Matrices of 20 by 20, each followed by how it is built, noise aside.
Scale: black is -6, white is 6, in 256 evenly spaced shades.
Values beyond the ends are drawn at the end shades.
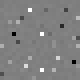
sparse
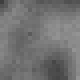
smooth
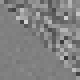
upper triangular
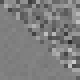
upper triangular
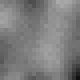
smooth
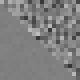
upper triangular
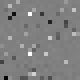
sparse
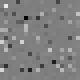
sparse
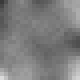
smooth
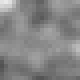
smooth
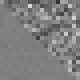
upper triangular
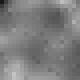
smooth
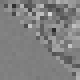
upper triangular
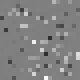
sparse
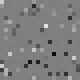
sparse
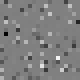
sparse
